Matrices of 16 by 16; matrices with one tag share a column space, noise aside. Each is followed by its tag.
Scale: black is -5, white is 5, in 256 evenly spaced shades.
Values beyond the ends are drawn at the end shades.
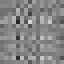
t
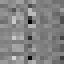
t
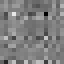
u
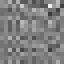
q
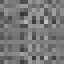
t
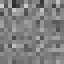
q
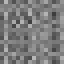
t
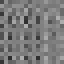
t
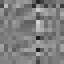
q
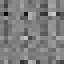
u
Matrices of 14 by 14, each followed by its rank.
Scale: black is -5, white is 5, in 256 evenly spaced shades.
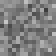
full rank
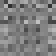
two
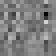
two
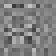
two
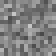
full rank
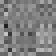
two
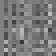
two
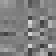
two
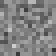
full rank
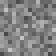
full rank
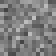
full rank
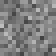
full rank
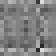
two
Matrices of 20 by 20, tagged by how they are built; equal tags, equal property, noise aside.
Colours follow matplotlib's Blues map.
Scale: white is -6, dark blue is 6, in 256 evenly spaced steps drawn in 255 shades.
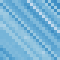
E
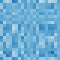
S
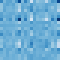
S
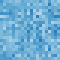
S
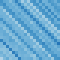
E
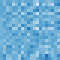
S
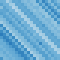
E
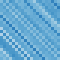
E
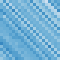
E
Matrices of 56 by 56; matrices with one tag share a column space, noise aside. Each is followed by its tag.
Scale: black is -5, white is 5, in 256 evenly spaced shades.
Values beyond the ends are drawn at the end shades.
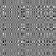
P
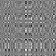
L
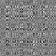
P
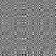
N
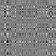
P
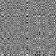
N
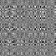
P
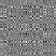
P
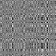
L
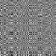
N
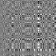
L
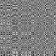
N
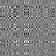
P
